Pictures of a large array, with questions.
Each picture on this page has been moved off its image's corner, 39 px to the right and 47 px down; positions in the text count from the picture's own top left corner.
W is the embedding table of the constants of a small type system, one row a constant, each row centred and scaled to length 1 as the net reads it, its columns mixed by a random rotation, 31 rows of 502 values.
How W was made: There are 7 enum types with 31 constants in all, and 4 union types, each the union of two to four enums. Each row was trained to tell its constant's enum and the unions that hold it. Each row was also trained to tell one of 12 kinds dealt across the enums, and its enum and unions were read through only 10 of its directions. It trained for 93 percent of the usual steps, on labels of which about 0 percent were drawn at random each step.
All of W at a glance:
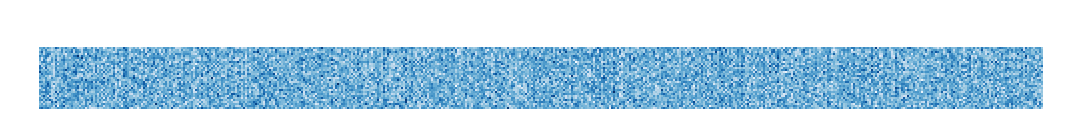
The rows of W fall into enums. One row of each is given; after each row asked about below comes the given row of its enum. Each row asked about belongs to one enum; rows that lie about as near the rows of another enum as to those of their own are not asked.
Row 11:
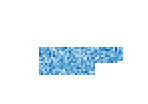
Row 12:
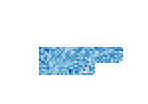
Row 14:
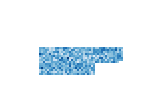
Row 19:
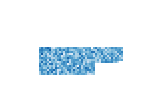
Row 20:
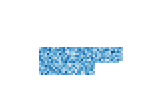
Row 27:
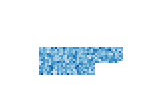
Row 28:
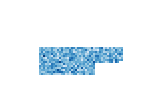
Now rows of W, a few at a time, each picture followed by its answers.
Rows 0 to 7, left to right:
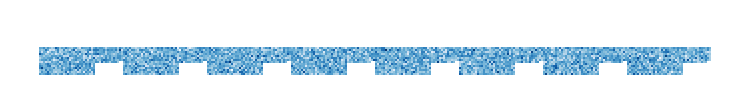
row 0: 14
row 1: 20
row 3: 19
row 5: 27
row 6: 27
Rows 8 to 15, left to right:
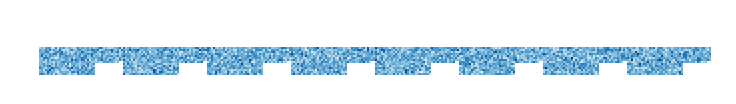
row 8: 20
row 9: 12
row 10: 20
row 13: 14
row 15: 28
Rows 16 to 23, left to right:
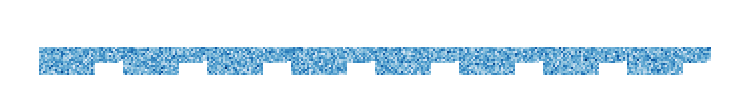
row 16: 27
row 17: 11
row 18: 19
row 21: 19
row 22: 20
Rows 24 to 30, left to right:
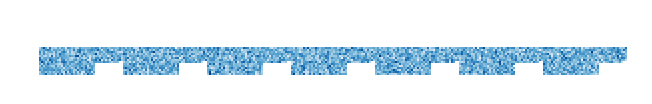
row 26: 11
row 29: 27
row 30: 14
